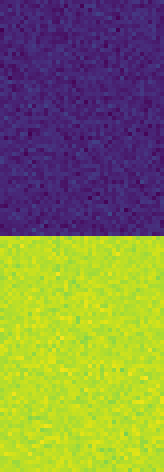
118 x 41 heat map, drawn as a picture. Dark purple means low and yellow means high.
The table splits into 2 rows of 1 panel. Panel 1,1: very low, fine-grained, faint in contrast. Panel 2,1: very high, fine-grained, faint in contrast.
